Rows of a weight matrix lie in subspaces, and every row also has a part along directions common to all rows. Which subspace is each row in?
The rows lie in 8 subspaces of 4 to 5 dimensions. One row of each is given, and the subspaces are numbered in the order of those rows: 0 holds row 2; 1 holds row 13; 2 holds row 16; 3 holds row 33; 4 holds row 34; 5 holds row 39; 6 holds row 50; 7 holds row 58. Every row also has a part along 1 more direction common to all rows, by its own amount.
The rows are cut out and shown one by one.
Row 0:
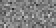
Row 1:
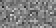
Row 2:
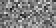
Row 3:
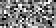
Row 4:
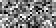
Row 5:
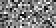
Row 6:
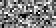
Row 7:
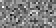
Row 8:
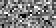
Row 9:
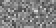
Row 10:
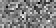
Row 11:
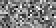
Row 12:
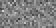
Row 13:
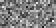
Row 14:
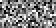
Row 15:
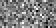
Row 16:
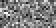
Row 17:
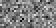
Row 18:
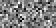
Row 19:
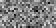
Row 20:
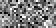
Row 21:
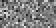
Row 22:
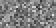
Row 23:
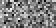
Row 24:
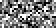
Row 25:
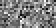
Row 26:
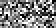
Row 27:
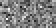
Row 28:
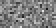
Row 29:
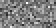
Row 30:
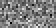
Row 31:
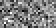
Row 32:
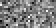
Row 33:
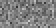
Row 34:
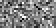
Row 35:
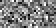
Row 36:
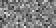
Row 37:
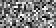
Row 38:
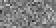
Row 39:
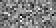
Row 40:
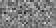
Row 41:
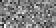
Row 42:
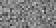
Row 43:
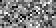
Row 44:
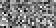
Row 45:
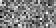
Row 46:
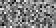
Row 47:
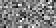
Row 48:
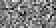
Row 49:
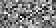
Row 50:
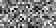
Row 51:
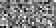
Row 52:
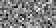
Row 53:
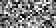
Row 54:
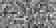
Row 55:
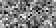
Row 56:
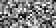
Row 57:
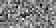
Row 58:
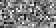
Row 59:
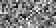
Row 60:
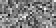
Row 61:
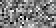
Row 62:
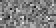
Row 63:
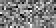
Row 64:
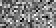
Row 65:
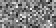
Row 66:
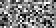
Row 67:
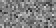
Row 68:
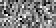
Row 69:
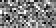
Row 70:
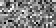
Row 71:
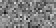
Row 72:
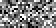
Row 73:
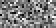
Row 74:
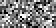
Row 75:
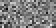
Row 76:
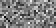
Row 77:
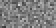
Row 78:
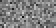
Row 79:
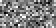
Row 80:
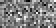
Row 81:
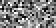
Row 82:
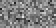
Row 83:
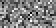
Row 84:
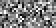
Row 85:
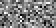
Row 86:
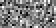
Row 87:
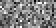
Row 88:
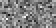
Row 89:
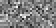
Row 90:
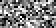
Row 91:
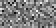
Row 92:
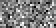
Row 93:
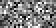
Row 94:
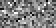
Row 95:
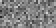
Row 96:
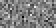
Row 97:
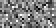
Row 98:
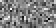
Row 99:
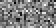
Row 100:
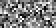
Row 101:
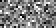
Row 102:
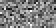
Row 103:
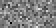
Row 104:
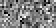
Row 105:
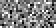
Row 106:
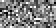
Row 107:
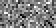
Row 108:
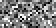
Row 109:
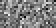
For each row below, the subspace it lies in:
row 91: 4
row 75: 5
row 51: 4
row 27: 6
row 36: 2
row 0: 5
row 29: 2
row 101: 5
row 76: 4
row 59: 4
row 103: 3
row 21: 2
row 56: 6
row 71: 3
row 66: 4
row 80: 3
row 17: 6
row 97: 2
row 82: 3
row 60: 6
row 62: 7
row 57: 3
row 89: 3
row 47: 5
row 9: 6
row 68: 1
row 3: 4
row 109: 1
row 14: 1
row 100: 2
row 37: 6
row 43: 0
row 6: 7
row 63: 1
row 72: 6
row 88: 6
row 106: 2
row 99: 3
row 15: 2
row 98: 7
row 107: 7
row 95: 0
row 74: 1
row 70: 0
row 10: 5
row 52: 2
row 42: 6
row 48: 5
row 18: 2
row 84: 2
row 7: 1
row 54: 3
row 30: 3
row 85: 4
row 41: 5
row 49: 5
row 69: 5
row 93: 3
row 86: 1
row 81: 4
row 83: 1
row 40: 5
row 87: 3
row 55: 6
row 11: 7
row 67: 2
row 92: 7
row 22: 7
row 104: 1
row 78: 5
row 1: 1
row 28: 3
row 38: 5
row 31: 0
